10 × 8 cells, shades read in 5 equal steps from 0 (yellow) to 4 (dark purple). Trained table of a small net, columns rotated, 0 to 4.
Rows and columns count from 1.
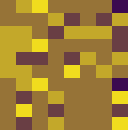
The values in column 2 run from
0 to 3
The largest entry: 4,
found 2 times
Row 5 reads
1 3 3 2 3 1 2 1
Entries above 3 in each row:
1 0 0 0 0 0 1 0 0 0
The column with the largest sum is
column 8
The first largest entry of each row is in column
8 5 4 8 2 3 8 2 4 2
